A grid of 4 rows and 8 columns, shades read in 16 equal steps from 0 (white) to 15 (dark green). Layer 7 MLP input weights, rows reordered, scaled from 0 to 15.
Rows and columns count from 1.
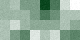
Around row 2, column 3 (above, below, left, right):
8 6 6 8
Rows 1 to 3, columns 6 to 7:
11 3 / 9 5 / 7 5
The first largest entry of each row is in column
5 5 4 3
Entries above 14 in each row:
1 0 0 0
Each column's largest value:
6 8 10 8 15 11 9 10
